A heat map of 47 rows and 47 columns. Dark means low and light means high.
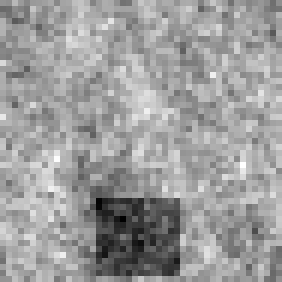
Odd patch: lower, in the bottom middle. Histogram: skewed, a long tail of low values. Ninth with the lowest average: bottom middle. Grain: blotchy. Average level on the scale: 60%.
